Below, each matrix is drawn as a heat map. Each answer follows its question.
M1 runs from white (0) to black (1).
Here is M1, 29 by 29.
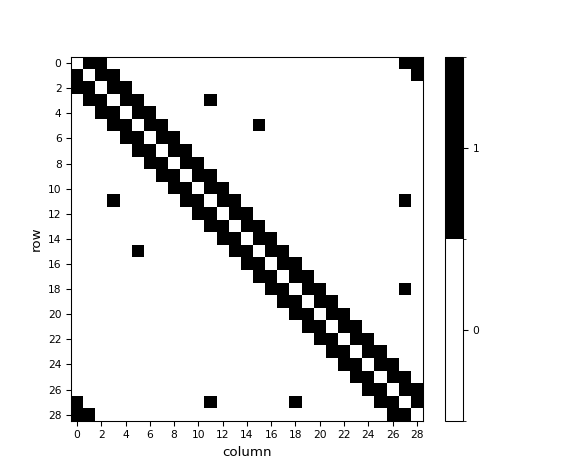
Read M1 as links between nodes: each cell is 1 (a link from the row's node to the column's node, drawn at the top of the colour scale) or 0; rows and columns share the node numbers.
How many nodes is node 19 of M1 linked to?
4
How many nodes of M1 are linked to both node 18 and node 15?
2
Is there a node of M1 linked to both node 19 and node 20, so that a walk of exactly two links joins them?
yes
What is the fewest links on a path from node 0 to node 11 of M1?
2
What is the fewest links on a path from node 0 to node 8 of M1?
4
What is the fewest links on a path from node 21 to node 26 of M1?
3
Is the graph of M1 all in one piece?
yes
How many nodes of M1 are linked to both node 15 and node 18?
2
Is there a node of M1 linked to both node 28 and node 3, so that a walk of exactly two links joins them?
yes
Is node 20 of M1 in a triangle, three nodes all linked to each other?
yes
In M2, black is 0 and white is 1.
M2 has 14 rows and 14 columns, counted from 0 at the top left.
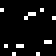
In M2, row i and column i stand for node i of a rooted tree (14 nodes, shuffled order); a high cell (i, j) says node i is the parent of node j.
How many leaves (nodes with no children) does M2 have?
8
